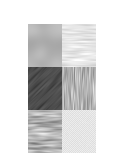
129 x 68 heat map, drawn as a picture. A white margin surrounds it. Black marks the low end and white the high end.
It is made of 3 by 2 panels. Panel 1,1: high, smooth, faint in contrast. Panel 1,2: very high, streaked across, faint in contrast. Panel 2,1: low, slanting up to the right, faint in contrast. Panel 2,2: high, streaked downward. Panel 3,1: high, streaked across. Panel 3,2: very high, checkered, faint in contrast.
